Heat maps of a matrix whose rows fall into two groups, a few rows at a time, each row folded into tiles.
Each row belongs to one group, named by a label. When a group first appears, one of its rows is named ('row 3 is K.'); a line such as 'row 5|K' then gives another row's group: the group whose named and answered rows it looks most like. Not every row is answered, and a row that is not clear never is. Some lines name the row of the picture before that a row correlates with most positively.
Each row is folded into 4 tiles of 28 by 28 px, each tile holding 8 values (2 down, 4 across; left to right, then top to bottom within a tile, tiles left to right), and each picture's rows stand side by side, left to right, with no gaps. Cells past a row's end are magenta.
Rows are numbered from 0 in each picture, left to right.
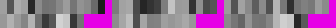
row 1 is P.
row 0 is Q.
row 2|Q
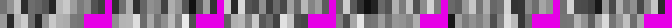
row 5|P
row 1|P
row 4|Q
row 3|P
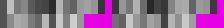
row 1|P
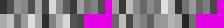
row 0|Q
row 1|Q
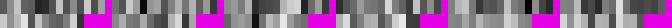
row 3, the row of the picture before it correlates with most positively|0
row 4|P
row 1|Q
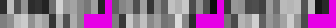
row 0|P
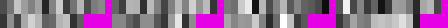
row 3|P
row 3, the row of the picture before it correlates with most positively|0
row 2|Q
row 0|Q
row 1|Q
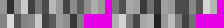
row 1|Q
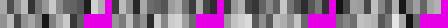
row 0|Q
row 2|P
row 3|Q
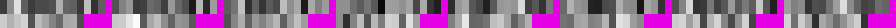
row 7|P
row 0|P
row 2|P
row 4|P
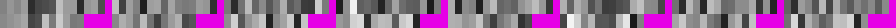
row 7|Q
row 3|P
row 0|P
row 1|Q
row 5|Q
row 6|Q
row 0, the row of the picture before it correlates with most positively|5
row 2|Q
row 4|Q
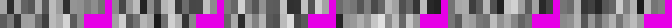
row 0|Q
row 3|P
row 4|P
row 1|Q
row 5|P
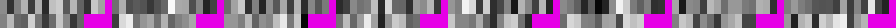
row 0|Q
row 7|P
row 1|P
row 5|P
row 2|P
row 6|Q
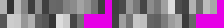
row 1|Q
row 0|Q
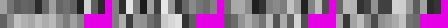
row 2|P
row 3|P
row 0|P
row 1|Q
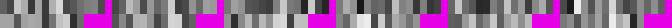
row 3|P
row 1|Q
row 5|Q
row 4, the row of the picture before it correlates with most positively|2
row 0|Q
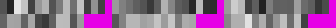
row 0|Q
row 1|P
